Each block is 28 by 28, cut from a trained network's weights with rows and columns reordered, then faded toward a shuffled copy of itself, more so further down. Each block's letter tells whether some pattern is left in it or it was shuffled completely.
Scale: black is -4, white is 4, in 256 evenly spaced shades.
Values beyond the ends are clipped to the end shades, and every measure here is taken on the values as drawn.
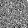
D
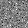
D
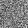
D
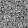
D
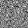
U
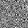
U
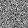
D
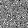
D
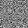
U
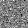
D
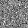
D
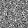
D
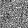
D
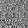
U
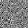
U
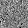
D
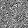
D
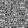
U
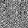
U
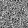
D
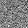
D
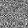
U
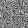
D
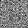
U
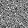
D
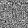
U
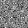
U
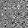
U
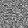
U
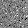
D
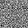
U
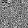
U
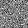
D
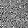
U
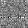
U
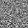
U
